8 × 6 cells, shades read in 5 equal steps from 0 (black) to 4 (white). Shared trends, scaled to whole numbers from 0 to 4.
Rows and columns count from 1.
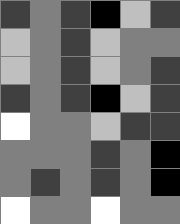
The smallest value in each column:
1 1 1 0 1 0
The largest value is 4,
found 3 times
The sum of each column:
20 15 12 15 17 8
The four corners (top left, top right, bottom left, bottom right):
1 1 4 2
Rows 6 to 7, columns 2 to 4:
2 2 1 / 1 2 1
